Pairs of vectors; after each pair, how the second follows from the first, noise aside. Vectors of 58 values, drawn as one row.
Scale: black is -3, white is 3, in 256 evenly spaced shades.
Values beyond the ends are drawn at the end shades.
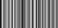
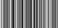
sign-scrambled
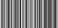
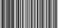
reversed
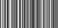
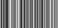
sign-scrambled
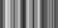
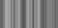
shrunk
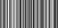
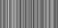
shrunk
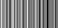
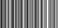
negated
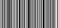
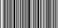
reversed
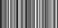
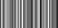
reversed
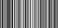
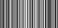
reversed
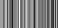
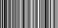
reversed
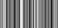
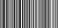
sign-scrambled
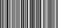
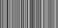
shrunk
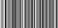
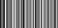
negated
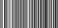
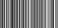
reversed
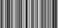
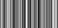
negated
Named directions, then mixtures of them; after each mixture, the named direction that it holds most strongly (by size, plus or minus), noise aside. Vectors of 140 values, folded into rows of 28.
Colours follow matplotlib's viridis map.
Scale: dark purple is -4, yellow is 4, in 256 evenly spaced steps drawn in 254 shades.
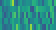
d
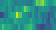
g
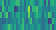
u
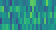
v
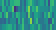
u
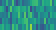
v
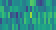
v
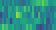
g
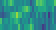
g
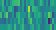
u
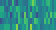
v
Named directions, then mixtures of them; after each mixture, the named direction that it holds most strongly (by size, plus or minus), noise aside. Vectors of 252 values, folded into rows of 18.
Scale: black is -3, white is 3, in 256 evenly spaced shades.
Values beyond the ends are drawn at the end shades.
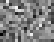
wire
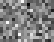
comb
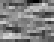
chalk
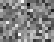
comb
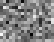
wire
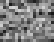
wire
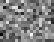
wire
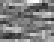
chalk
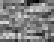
chalk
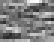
chalk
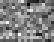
comb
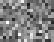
comb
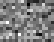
comb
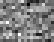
comb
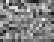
wire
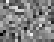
wire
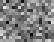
comb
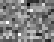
comb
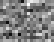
comb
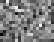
wire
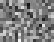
comb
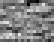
chalk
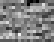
chalk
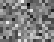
comb
